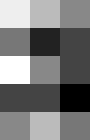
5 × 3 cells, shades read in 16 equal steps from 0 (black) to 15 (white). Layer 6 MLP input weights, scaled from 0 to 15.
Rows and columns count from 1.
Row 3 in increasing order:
4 8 15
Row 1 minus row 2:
7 9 4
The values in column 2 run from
2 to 11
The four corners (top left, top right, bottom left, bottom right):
14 8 8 7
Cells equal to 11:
2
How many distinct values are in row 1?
3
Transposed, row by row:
14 7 15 4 8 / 11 2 8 4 11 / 8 4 4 0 7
